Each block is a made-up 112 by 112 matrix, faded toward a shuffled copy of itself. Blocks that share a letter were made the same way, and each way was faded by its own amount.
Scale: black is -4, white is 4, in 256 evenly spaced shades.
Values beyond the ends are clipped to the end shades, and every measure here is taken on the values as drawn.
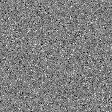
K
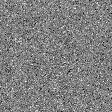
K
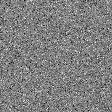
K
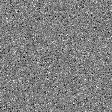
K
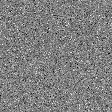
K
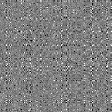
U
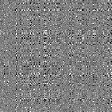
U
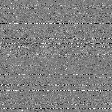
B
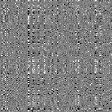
U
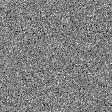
K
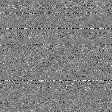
B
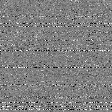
B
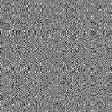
U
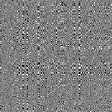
U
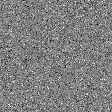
K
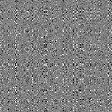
U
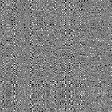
U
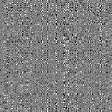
U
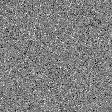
K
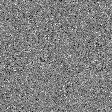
K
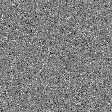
K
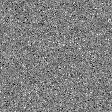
K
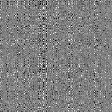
U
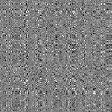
U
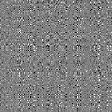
U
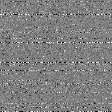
B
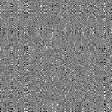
U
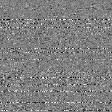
B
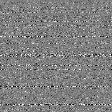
B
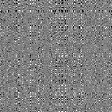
U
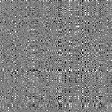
U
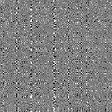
U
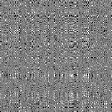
U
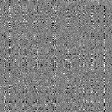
U
